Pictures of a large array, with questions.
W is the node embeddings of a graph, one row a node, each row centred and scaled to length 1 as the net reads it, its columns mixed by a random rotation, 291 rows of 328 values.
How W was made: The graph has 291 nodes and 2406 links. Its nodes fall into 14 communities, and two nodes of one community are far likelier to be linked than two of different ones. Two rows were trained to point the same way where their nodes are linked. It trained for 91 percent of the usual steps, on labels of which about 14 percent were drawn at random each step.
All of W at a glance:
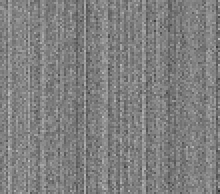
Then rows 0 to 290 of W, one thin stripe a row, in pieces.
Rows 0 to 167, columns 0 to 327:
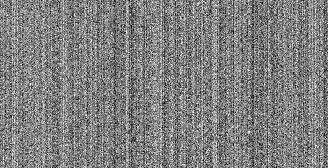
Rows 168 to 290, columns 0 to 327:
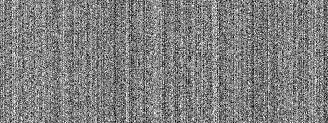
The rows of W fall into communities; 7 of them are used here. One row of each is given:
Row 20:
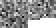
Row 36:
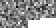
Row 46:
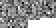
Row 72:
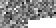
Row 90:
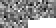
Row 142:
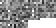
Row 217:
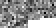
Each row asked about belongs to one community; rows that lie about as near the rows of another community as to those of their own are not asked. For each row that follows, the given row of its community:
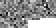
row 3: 20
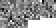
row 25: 90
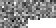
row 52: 20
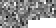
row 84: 142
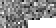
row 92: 36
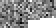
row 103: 20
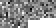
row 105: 46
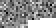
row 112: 46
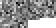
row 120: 72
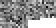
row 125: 90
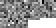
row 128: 90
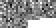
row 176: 46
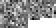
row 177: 142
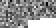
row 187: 46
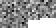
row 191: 20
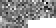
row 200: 90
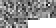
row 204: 72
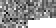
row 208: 72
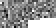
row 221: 36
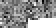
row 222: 90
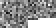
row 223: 72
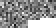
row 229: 20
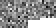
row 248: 90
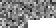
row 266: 90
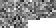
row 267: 20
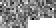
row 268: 142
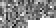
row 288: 46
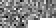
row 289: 142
